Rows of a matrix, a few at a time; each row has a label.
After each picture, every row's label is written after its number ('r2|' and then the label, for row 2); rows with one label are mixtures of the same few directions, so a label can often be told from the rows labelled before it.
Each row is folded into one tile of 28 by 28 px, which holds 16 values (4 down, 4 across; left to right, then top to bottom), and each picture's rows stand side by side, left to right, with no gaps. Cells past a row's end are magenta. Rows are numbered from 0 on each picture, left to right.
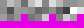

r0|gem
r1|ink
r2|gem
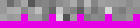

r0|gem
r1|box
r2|gem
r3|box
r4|box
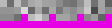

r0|box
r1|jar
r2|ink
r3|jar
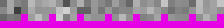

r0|gem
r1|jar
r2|gem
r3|jar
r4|ink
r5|jar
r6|jar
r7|jar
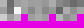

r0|gem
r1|jar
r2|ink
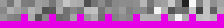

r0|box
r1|gem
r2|ink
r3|box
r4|gem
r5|gem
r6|ink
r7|jar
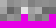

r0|box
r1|gem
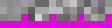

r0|jar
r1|gem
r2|ink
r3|box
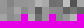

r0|gem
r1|gem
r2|box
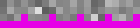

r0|jar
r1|gem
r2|ink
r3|ink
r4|jar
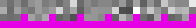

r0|jar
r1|ink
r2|ink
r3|ink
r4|box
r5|jar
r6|jar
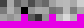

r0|box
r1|jar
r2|jar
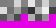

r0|ink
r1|box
